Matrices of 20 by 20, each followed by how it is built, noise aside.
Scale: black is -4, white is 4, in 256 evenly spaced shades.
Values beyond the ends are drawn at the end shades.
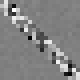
banded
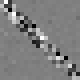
banded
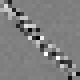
banded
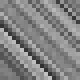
Toeplitz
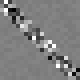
banded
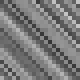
Toeplitz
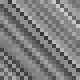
Toeplitz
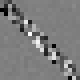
banded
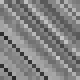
Toeplitz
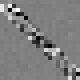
banded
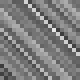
Toeplitz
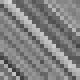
Toeplitz
